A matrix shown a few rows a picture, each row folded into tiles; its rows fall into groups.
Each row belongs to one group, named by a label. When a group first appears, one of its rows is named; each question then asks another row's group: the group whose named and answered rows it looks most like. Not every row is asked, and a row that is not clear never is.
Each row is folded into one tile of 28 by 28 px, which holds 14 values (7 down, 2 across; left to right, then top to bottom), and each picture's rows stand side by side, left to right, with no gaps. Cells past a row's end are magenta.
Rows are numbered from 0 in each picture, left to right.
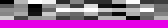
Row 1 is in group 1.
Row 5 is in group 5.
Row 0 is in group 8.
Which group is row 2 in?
5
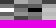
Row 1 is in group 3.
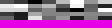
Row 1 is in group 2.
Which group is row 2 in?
1
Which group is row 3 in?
8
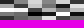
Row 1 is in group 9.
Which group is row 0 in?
5
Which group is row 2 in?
3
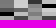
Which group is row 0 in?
1
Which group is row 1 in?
8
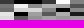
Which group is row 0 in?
2
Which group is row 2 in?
9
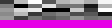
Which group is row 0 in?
8
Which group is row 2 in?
9
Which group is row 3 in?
9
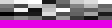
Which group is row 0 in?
9
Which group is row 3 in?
9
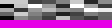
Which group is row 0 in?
1
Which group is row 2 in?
1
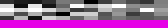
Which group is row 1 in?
5
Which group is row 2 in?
1
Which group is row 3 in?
2
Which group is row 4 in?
2
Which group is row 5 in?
5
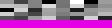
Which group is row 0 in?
3
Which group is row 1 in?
3
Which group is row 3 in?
8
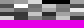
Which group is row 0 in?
1
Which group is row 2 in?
8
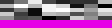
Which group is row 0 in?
2
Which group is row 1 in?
3
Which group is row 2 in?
5
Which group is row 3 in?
8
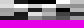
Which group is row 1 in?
2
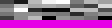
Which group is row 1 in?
1
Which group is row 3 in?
1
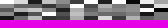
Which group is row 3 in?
3
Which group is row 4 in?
3
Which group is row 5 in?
1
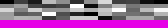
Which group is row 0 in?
5
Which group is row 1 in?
8
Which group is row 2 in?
3
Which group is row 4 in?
5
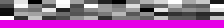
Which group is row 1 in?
8
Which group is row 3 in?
2
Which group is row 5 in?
9
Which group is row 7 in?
3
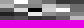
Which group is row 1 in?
3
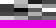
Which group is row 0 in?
1
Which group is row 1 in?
2
